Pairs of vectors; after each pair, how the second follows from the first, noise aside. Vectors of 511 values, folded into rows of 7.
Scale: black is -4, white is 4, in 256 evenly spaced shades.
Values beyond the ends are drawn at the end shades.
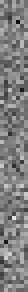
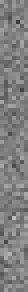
shrunk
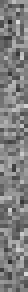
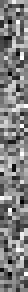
scaled up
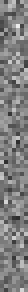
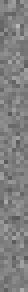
shrunk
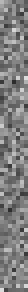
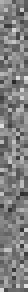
copied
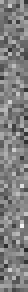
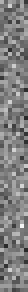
copied
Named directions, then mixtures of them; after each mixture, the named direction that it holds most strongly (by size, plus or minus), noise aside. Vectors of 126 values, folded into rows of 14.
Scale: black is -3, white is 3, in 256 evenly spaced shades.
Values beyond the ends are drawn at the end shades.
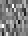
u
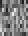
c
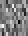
u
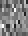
u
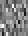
u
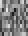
c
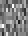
u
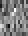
c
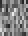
c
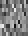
u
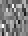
u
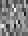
u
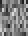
c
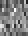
c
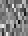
u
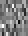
u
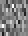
u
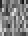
c
